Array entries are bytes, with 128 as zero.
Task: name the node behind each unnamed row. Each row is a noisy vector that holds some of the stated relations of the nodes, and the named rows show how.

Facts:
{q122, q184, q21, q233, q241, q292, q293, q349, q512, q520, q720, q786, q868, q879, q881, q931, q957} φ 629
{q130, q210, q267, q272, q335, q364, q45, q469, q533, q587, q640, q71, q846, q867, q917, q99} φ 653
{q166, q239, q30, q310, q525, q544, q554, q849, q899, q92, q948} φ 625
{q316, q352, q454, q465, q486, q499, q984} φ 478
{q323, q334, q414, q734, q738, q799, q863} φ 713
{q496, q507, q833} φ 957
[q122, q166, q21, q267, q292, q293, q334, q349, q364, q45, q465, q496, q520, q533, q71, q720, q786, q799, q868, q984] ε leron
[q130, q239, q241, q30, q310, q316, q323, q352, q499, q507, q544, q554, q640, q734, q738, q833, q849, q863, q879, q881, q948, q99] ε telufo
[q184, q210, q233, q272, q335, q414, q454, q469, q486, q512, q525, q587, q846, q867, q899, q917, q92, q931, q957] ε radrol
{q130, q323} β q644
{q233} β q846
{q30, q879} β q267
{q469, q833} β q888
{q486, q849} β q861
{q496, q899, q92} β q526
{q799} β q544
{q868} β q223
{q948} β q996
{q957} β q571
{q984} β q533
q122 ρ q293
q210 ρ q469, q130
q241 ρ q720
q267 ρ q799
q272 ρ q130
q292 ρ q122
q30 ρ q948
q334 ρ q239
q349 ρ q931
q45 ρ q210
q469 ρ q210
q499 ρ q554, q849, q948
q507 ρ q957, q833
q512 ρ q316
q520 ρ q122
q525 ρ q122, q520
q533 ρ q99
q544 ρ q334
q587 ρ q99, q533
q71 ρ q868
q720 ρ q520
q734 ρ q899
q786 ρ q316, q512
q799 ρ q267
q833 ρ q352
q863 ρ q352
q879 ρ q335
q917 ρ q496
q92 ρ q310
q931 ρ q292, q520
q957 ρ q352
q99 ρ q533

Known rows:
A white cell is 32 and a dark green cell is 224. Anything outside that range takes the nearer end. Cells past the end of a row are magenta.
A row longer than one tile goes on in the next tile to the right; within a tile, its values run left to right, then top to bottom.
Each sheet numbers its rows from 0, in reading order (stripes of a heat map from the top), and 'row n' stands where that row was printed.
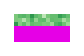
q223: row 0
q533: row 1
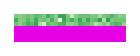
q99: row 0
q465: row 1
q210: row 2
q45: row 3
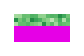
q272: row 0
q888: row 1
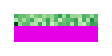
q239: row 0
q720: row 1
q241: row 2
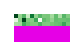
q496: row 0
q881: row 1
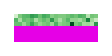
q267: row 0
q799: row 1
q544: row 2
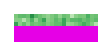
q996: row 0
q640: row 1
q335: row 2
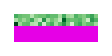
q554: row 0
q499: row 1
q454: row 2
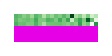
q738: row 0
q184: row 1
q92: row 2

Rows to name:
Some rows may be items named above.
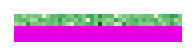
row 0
q868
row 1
q846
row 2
q465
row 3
q30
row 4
q414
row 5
q267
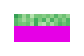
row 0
q323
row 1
q786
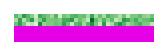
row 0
q525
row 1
q879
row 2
q499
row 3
q349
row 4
q469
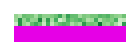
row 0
q931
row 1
q520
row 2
q868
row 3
q166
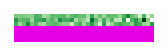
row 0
q130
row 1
q272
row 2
q499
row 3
q292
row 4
q899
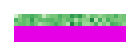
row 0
q846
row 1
q335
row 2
q507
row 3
q364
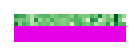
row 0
q833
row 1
q334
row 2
q486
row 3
q526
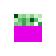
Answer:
q92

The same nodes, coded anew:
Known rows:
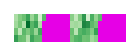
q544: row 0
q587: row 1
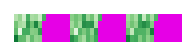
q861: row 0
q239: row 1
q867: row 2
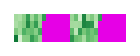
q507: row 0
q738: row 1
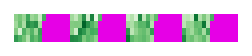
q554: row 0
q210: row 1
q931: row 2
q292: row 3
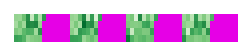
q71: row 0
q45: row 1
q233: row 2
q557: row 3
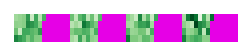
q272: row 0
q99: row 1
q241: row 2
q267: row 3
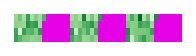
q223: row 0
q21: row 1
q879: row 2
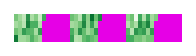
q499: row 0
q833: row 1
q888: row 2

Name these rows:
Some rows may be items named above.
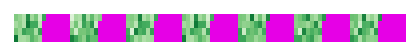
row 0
q499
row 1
q525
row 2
q465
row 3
q499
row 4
q868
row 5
q496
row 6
q984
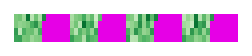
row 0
q868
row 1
q544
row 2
q833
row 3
q334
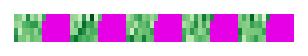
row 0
q881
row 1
q469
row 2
q92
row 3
q833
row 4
q879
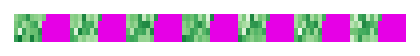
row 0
q899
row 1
q465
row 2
q364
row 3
q130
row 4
q414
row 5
q166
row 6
q533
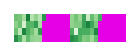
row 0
q984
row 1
q335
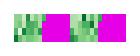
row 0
q454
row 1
q720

